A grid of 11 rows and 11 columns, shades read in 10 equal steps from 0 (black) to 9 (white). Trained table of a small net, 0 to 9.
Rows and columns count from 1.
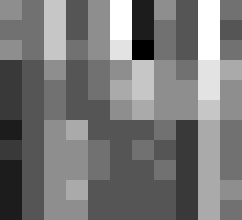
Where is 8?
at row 3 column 6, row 4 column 10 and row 5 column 10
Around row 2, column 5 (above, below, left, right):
5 5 3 9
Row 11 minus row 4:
-1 0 0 2 -1 -2 -4 -2 -2 -2 -2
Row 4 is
2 3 5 3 4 5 7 5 4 8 6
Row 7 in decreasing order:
6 6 5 4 4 3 3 3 3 2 1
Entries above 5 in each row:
3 3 3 3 3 2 2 1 1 2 1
